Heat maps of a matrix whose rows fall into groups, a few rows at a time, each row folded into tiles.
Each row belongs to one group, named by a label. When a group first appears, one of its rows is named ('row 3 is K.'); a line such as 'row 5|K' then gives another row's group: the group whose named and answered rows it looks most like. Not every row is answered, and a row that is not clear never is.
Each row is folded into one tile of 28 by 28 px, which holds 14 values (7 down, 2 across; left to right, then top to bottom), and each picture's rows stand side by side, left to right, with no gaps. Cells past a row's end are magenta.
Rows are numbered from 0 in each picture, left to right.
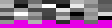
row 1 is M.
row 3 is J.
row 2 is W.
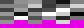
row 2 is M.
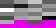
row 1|J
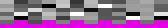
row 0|J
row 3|M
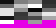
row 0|M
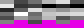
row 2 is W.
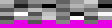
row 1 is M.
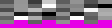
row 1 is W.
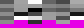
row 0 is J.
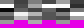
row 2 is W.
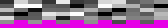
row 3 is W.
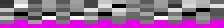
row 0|W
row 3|W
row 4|W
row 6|W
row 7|M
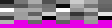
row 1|J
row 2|W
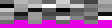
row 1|M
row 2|M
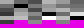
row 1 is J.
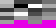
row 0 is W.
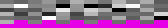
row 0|M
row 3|W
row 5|J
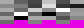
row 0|J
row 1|W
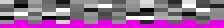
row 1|J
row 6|W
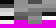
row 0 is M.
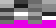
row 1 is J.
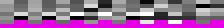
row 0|J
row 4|J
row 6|M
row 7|W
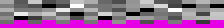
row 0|J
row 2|W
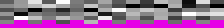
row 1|M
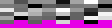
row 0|J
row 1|W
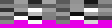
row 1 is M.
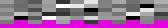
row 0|J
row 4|J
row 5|W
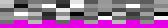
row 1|M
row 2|W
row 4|M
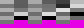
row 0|J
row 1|J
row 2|W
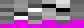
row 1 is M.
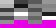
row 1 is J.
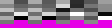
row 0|J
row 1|J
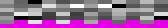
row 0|J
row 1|M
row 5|J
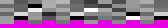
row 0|J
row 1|W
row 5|J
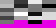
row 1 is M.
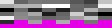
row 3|W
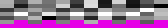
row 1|J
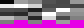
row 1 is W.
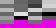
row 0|J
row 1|W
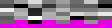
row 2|J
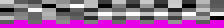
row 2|M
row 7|J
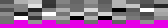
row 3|J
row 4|M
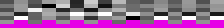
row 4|J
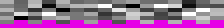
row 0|J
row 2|M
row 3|M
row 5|M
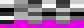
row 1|W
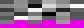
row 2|M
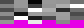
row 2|M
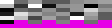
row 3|W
